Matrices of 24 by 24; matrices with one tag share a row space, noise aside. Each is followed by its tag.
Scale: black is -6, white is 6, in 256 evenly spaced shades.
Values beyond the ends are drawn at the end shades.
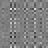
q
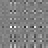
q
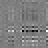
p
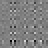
q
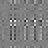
q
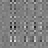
q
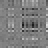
p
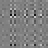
q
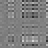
p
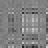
p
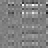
p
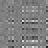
p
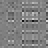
p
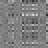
p
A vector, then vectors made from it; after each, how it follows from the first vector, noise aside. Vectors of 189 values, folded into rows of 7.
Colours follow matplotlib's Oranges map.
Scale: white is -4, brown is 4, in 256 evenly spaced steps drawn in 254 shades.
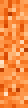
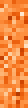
reversed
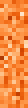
reversed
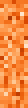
reversed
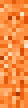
reversed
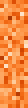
reversed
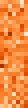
wrapped around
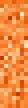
reversed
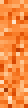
wrapped around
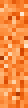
reversed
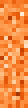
reversed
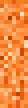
reversed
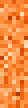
reversed
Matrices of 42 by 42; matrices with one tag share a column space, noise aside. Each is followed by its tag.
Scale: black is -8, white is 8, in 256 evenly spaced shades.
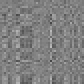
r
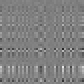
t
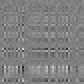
t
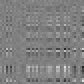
t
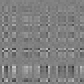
t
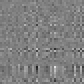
t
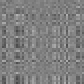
r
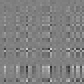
t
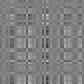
r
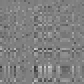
t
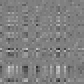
t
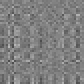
r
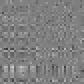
t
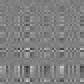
t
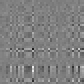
t
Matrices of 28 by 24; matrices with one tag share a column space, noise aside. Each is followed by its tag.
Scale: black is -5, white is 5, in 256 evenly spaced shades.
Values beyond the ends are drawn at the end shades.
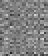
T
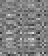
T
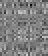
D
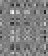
D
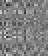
D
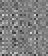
T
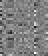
T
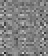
T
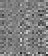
T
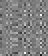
T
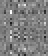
D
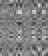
D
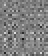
T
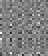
T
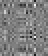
D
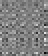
T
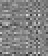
T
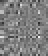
D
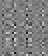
T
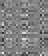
T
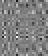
D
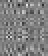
D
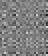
T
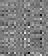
T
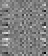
T
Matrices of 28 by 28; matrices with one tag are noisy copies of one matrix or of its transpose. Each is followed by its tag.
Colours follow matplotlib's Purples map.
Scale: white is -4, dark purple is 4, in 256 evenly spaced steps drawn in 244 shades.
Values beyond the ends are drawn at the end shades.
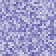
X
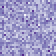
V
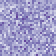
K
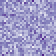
V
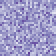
K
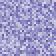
X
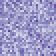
V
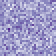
K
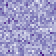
V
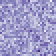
V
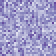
V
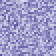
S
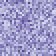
K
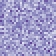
K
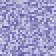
S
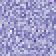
S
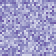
V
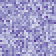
V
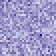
V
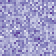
V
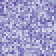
V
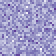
X
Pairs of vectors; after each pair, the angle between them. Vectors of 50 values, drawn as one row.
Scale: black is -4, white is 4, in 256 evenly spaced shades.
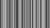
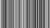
partly opposed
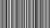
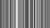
partly opposed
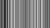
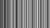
partly aligned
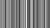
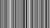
partly opposed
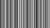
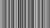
nearly opposite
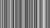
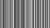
partly opposed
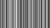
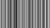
nearly opposite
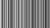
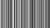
partly aligned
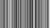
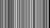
nearly opposite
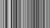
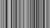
nearly parallel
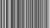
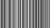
orthogonal
